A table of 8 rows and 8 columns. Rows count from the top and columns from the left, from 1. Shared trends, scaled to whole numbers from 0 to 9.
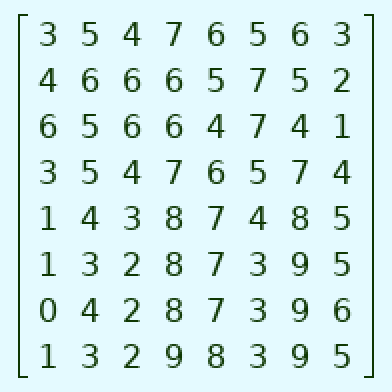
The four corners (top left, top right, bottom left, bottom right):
3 3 1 5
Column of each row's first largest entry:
4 6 6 4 4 7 7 4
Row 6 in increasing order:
1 2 3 3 5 7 8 9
